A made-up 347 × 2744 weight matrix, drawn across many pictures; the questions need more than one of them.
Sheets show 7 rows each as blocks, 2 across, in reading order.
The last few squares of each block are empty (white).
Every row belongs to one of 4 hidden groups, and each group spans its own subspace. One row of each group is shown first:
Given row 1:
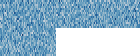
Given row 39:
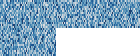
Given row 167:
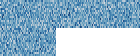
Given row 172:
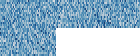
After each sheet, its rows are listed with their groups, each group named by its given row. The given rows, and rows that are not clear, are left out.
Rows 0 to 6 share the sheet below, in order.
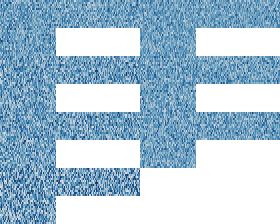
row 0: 39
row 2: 1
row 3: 172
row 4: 167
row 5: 1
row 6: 1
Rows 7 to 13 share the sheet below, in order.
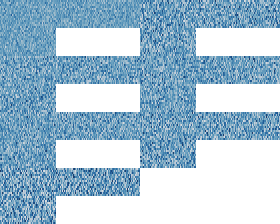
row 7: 167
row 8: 1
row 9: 172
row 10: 1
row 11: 167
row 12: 167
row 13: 39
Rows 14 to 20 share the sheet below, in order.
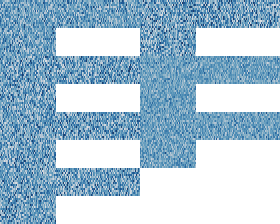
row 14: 1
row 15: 1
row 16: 39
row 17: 172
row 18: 1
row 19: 172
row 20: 1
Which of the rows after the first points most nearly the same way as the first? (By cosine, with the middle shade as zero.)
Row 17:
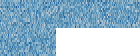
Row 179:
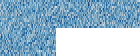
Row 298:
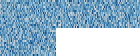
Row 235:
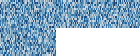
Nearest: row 179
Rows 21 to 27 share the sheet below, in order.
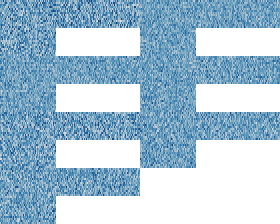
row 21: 1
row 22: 172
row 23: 172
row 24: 1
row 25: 167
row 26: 1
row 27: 39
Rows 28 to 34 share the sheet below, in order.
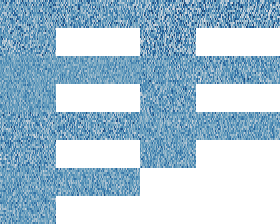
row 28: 1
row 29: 39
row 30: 39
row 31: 172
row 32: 167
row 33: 39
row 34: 172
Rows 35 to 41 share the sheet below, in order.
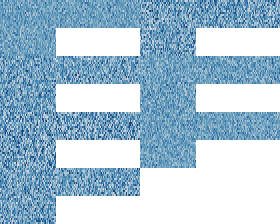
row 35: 167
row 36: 39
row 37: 39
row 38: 167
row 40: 172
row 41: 172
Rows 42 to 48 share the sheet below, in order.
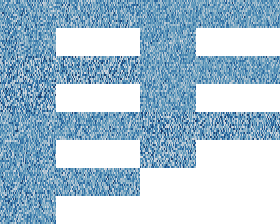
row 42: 1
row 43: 172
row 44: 39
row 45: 172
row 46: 39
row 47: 167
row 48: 1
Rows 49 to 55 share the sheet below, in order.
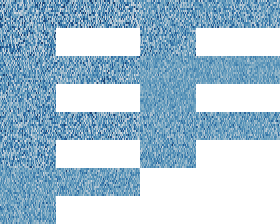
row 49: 1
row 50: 172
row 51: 172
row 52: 167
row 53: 1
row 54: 1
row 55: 39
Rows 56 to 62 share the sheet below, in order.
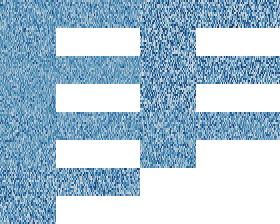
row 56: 167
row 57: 172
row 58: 167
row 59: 167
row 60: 39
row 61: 1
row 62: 172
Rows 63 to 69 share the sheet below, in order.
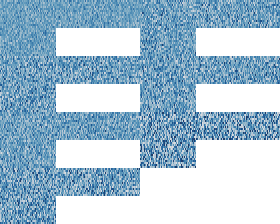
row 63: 172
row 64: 1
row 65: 172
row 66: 1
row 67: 39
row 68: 172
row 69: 172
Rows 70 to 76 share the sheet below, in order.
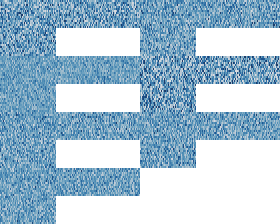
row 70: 167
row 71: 172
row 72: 172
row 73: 1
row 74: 167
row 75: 39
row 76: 39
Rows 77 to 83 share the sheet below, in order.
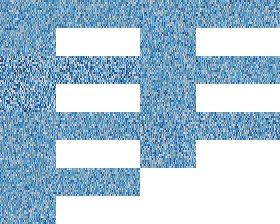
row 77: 39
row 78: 1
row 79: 167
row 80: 39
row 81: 1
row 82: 1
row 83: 172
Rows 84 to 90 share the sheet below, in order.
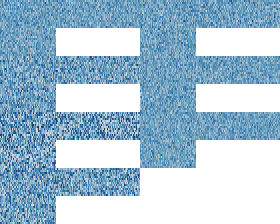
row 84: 167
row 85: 1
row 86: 1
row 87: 172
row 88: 172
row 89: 39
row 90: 167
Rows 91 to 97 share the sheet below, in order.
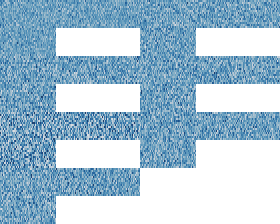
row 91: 167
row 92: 167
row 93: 172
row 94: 172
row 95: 172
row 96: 39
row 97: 39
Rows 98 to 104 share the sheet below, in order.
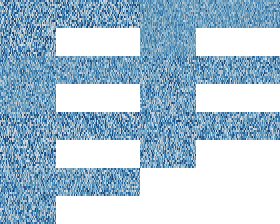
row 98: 167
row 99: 1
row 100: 167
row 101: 167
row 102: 172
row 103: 39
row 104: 172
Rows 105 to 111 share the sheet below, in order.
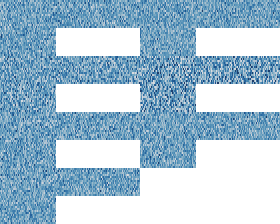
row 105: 172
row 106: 167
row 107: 167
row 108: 172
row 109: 39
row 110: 1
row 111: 172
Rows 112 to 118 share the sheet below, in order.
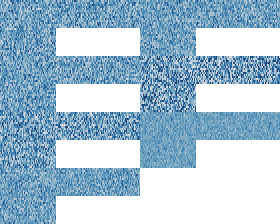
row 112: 39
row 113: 172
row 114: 172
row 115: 1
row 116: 1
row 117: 39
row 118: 167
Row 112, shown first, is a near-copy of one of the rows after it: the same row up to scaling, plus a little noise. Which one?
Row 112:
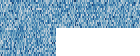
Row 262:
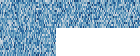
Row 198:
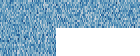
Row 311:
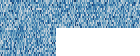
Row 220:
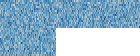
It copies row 311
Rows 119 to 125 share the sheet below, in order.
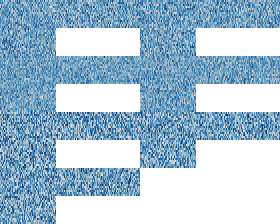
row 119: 1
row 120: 167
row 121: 172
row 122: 172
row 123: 172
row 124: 167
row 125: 39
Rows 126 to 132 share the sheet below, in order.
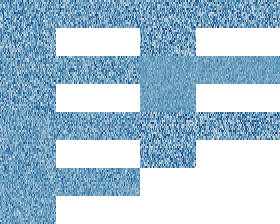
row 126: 1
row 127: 172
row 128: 172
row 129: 172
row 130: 167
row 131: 172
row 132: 167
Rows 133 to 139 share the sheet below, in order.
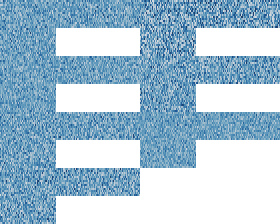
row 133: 167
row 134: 39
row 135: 1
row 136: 172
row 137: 172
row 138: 39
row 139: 39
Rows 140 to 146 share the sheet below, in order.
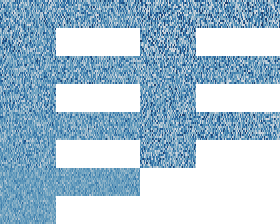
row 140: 1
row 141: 167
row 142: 1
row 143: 172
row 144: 167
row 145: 1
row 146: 1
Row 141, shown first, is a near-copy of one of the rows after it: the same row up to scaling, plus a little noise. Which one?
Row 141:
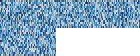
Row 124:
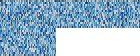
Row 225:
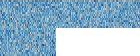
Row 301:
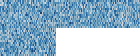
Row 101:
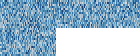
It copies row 124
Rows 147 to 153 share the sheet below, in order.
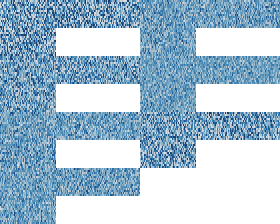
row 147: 172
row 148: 1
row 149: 1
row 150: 172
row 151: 39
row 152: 172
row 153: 39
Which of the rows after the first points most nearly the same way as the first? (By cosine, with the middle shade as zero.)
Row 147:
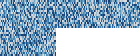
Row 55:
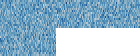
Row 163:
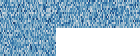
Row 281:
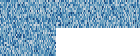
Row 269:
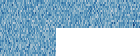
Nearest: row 281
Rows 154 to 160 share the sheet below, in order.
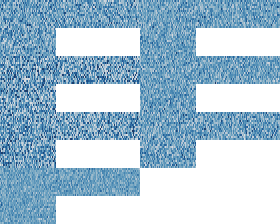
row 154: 1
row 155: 172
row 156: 172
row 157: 172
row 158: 39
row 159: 172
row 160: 172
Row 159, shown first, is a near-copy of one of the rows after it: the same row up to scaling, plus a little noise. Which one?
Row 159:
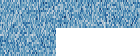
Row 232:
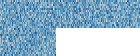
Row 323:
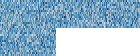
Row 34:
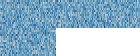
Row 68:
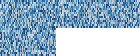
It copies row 323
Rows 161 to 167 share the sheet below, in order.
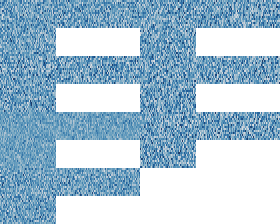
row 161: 167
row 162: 172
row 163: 172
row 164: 39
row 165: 167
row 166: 39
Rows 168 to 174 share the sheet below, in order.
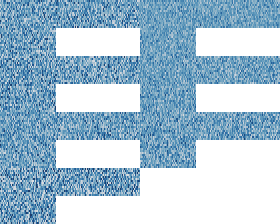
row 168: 172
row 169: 172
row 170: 39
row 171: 39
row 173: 172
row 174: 172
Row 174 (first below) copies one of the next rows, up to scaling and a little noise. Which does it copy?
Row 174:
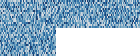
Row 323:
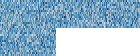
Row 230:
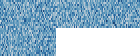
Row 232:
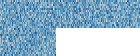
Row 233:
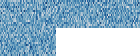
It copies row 233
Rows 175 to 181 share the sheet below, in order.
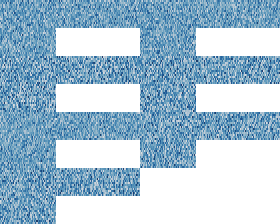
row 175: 1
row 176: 39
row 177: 167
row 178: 39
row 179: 172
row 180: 39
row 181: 172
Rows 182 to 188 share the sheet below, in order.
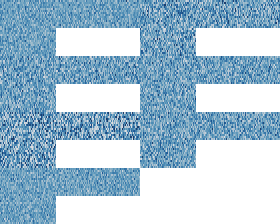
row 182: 172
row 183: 167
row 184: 1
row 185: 39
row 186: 172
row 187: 167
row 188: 172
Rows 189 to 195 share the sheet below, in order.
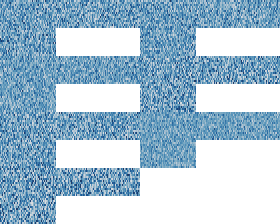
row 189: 39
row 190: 39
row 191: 1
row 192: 172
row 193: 172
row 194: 172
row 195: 172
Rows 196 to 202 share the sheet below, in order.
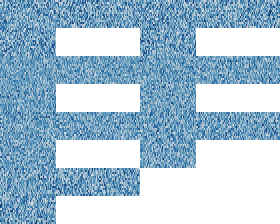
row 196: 167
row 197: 39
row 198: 39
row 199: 167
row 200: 167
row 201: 1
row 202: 172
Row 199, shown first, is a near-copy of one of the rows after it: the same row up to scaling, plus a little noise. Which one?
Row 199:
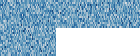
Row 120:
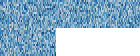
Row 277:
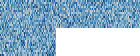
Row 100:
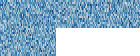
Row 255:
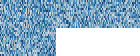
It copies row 100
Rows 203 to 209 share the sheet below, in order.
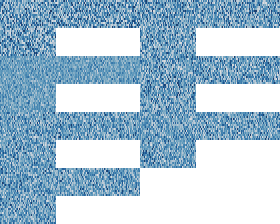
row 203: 167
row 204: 167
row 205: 172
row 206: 167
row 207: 172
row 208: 1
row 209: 167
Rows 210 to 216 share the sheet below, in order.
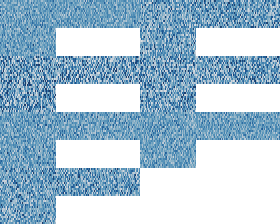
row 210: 167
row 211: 39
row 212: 39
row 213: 172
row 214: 39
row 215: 167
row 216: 1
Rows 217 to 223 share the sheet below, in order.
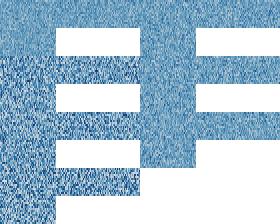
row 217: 39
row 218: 39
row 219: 1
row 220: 39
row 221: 167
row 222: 1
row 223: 1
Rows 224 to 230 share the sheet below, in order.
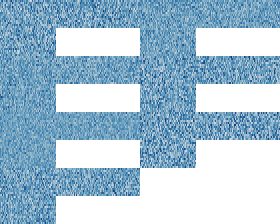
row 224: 39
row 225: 167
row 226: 39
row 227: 1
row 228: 172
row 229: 172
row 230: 172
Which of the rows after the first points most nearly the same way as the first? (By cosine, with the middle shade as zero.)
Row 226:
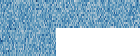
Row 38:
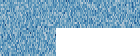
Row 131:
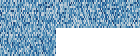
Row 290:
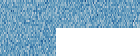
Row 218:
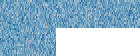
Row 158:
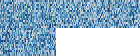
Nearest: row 158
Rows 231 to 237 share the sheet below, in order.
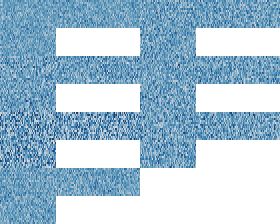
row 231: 167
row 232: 172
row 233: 172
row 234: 172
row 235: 39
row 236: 1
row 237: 172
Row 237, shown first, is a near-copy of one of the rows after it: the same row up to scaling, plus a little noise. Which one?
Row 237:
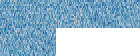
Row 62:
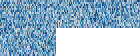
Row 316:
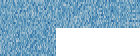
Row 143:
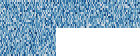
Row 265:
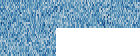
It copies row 62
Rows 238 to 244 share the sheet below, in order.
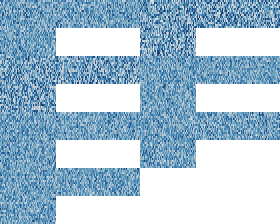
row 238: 167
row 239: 39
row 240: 172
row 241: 167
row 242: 39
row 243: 1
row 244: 172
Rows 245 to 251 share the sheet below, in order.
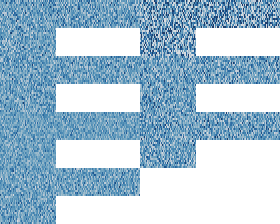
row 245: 1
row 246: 172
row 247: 167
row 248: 1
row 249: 1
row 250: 167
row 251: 39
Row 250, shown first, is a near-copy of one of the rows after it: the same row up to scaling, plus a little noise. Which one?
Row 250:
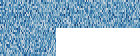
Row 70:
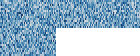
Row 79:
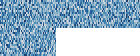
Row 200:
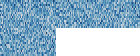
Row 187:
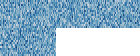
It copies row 79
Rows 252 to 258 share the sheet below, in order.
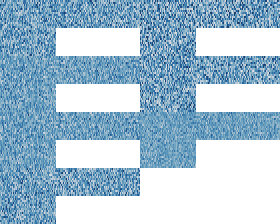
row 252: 1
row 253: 172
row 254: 1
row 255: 167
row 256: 1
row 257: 1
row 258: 1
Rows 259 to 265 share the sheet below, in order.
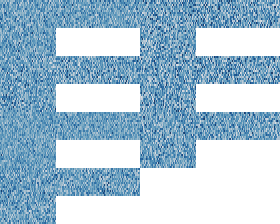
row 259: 1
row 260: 1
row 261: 1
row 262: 39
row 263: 1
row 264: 1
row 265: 172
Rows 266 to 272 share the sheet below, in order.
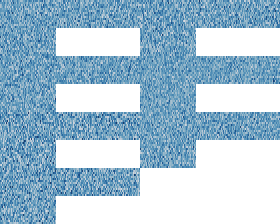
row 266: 39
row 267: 1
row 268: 39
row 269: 172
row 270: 167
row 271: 39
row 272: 1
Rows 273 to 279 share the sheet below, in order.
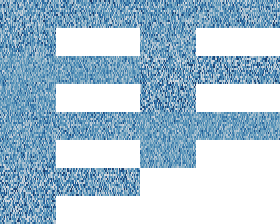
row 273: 1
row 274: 172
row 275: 167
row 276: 167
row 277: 167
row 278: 39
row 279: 1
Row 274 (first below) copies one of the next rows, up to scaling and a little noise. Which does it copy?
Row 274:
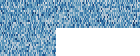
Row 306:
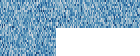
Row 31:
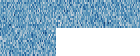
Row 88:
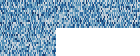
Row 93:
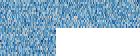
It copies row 88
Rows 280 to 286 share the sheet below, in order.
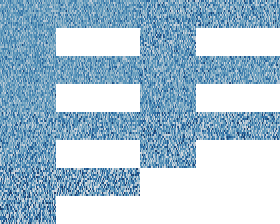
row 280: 1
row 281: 172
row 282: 167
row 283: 1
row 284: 172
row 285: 172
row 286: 39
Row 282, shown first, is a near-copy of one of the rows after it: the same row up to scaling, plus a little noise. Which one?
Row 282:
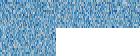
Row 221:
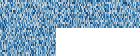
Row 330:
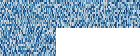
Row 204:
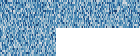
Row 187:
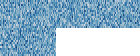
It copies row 204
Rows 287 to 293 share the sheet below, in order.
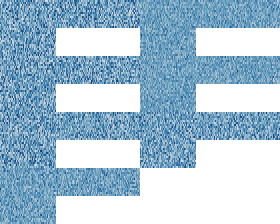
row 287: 39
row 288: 172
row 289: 172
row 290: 172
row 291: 167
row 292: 172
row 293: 172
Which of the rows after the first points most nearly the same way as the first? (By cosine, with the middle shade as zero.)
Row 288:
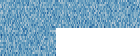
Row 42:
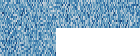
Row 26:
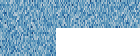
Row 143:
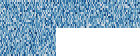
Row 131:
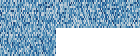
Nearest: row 143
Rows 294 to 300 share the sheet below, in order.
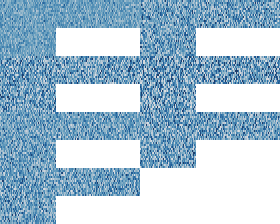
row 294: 1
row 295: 167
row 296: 39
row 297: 1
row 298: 172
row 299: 39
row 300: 1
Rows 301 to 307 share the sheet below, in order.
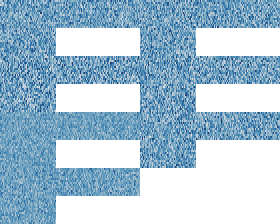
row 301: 167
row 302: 172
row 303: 167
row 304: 167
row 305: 172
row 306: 172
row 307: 1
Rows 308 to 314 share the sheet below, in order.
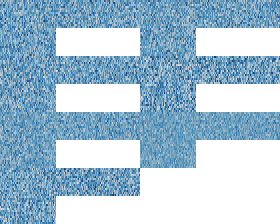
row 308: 1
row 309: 167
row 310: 1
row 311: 39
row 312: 1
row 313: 1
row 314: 39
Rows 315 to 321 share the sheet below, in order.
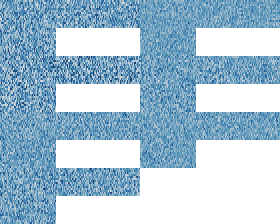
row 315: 1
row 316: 172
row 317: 1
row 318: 167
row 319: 167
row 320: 1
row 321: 1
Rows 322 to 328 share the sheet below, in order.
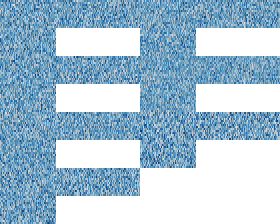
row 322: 39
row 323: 172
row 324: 39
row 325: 172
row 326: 167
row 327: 1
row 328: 167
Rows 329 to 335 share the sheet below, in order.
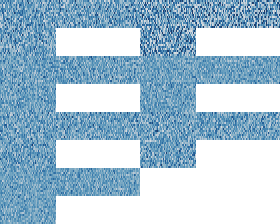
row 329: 1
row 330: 167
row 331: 1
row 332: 167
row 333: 1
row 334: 39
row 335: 1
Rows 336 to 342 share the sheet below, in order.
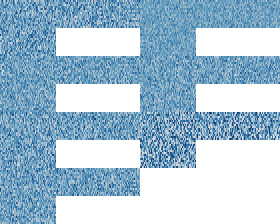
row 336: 172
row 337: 172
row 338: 167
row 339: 39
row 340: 39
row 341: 172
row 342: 172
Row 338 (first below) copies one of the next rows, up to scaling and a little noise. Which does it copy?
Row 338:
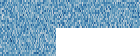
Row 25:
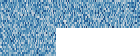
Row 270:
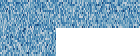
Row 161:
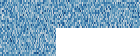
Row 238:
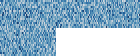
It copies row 161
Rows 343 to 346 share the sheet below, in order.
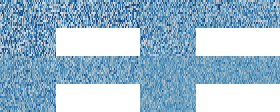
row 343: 1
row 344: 1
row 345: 39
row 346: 1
